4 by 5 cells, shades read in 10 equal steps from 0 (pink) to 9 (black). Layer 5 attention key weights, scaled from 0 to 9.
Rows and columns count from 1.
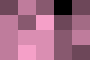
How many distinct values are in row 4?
5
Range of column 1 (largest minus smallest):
3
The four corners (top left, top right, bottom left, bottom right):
5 5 2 5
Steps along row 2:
up down up down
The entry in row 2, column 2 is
4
